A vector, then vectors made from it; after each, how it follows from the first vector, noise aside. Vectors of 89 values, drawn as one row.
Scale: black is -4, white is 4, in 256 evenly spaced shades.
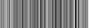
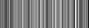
negated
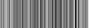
copied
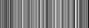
negated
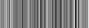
copied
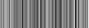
copied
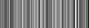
negated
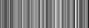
negated
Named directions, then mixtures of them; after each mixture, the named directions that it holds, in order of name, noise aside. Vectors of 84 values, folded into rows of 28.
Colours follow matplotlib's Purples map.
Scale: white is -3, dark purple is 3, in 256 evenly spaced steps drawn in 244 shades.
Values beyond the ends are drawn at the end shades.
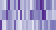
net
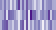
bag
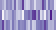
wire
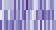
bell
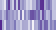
net, wire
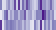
bell, net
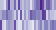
net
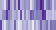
net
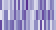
bell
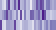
net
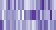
net, wire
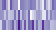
bag, net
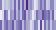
bell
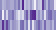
bag, wire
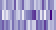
wire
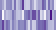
wire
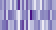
bag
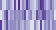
bell, net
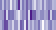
bag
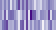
bag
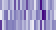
bell, net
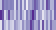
bell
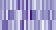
bag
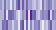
bag
